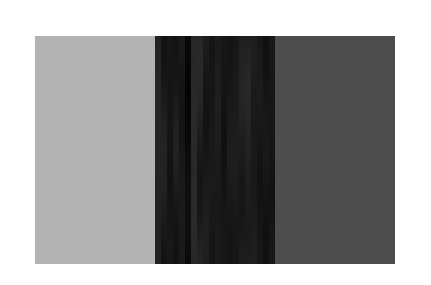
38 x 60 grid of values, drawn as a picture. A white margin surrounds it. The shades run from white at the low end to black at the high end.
The table splits into one row of 3 panels. Panel 1,1: low, flat. Panel 1,2: very high, streaked downward, faint in contrast. Panel 1,3: high, flat.
